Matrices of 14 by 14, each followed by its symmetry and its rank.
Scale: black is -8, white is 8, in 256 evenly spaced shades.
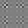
symmetric, rank one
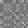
symmetric, rank three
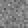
antisymmetric, full rank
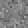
antisymmetric, full rank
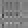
neither, rank two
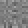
neither, rank three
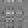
neither, rank two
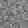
antisymmetric, full rank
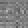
neither, rank three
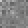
symmetric, rank three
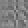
neither, rank two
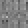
neither, rank three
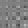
symmetric, rank one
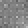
symmetric, rank three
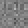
neither, rank two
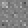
symmetric, rank three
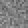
antisymmetric, full rank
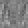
neither, rank three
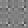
symmetric, rank one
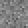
antisymmetric, full rank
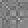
symmetric, rank three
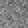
antisymmetric, full rank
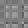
symmetric, rank one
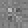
symmetric, rank three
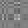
symmetric, rank one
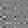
neither, rank two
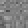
neither, rank three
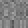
neither, rank two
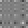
symmetric, rank one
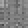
neither, rank three
